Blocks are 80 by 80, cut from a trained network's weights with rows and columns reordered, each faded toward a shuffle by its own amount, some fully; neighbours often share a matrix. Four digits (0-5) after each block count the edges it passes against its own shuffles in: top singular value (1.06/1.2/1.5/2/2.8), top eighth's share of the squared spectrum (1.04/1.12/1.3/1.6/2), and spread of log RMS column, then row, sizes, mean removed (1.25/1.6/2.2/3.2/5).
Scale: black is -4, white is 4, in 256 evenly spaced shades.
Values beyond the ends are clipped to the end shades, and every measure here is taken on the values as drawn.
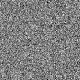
3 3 1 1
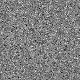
1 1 0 0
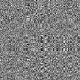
4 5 3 3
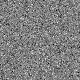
0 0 0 0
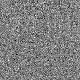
2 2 0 1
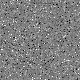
0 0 0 0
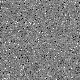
0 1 0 0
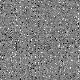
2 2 2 0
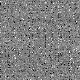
2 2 2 0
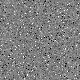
0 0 0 0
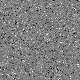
0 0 0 0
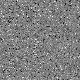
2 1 1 0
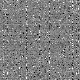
2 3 3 0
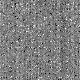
3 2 0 2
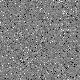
1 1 1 0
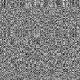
4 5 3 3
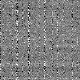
3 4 3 0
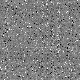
1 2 1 0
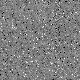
0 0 1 0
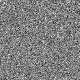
1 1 0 0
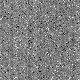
2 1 0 1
